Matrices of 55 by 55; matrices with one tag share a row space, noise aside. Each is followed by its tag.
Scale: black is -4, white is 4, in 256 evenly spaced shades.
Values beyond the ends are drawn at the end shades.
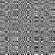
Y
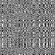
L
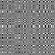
L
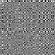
L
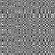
L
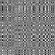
L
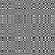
L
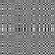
L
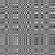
Y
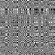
Y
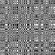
Y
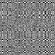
L
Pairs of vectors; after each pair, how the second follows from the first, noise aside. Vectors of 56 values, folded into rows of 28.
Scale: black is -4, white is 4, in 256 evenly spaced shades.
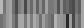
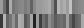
shuffled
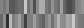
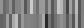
shuffled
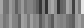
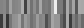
shuffled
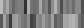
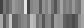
negated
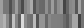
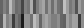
sign-scrambled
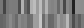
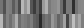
sign-scrambled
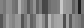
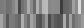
negated
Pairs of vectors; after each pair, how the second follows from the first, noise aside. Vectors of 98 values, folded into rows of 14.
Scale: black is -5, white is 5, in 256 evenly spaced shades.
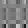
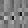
wrapped around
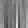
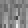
sign-scrambled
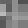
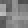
copied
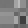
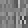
sign-scrambled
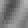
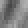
copied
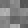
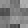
negated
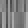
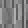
wrapped around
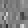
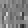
sign-scrambled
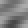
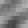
copied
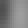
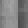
wrapped around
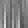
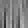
negated
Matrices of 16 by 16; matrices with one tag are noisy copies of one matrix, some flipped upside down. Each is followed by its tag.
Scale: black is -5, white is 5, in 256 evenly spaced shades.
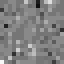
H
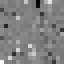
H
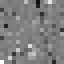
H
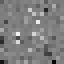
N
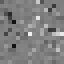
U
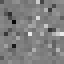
U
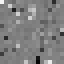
H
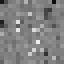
N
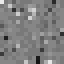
H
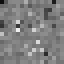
N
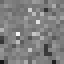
N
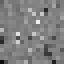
N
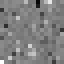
H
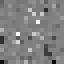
N
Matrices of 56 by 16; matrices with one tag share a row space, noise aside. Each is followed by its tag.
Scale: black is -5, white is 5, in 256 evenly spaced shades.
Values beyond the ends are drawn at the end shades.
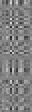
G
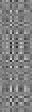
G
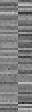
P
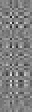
G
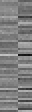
P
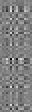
G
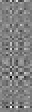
G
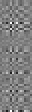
G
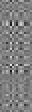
G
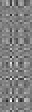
G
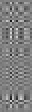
G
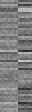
P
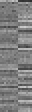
P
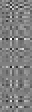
G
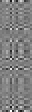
G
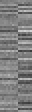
P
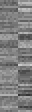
P
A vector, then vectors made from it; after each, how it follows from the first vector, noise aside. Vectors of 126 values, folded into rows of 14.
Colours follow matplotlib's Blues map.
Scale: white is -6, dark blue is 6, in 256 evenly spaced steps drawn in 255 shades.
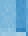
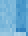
copied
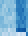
scaled up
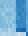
scaled up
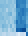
scaled up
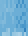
partly zeroed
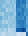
scaled up
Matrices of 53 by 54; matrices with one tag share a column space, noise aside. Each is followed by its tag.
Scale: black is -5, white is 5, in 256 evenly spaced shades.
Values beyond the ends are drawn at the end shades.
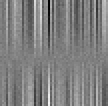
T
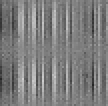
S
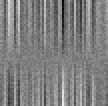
T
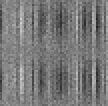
S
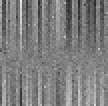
T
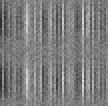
S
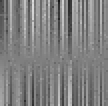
T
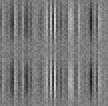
S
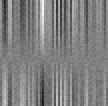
T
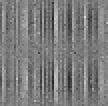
S
